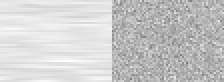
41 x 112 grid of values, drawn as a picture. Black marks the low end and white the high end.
It is made of 1 by 2 panels. Panel 1,1: very high, streaked across, faint in contrast. Panel 1,2: high, fine-grained.
